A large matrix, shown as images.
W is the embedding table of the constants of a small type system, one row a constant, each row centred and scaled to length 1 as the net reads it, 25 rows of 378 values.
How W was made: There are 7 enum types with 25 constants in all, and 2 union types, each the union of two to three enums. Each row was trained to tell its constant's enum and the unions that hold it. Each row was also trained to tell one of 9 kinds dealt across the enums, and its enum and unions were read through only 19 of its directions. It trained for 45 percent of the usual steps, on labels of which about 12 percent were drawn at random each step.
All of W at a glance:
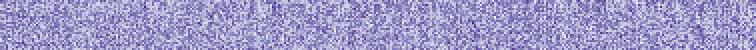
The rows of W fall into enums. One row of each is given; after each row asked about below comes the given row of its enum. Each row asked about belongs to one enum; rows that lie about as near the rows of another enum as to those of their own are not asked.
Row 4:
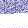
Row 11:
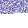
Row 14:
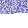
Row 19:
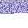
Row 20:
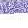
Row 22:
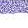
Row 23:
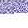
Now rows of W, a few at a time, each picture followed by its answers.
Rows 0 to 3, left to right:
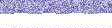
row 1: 20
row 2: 19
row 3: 19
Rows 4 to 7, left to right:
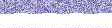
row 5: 19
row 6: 14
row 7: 11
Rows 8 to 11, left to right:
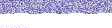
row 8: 22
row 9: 4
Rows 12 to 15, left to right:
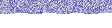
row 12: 19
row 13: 11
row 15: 4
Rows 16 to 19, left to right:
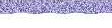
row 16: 11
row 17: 14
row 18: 14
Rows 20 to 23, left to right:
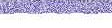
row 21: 14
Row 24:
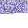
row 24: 4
